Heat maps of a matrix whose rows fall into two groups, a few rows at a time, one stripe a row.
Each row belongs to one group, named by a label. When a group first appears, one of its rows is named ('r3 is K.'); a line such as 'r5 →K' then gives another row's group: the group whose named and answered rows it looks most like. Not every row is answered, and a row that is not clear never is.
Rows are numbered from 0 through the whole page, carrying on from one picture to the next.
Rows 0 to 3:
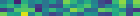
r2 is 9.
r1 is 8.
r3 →8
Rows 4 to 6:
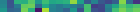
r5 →8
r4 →9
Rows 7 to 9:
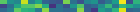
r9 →9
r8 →9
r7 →8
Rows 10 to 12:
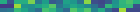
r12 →9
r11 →9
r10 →8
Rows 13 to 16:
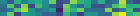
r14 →8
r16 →8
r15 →9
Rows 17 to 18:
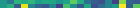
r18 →8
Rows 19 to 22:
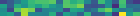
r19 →9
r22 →8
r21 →9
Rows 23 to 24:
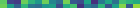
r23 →8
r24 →8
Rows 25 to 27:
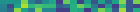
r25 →8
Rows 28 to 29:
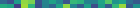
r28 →9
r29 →8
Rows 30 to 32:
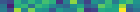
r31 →9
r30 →9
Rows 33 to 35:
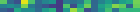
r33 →8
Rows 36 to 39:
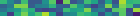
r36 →8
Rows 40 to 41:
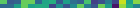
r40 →8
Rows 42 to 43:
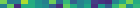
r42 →8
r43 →8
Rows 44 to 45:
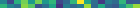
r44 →9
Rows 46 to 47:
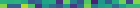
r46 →8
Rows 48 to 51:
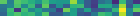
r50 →8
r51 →9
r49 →9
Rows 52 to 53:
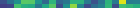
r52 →9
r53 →9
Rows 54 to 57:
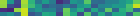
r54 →8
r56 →9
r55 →8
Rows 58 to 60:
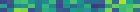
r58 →9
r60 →9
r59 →8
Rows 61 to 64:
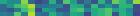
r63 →9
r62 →9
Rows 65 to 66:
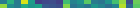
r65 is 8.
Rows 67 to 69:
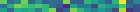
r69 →9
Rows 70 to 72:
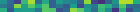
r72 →9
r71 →9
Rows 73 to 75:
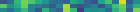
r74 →8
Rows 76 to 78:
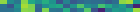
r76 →8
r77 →9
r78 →8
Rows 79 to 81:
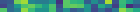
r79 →9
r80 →9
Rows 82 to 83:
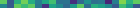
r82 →8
